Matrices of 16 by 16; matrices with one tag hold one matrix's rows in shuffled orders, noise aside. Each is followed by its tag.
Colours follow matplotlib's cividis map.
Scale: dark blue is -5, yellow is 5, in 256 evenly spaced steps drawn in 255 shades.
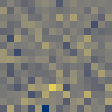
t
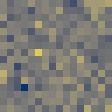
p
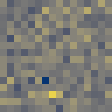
t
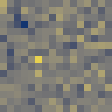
p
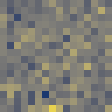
t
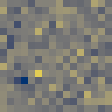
p
